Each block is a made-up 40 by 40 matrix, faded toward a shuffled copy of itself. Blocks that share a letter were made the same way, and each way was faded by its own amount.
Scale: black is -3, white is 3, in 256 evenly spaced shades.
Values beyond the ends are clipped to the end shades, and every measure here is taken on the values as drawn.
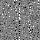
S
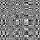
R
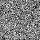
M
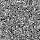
M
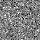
M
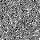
M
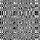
R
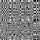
R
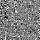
S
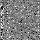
S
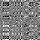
R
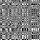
R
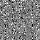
S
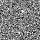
M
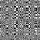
R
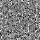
S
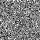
M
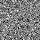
M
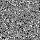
M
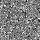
M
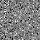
S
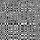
R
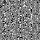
S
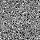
M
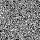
M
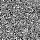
M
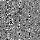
S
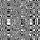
R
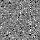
S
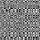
R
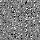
S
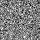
M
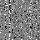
S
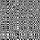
R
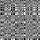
R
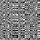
R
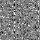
S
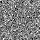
M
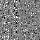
S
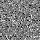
M
